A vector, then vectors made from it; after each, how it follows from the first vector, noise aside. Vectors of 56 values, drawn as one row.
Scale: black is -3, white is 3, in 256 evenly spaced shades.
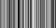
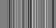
partly zeroed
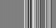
partly zeroed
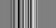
partly zeroed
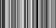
reversed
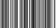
negated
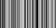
reversed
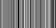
partly zeroed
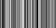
reversed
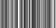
negated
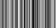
negated
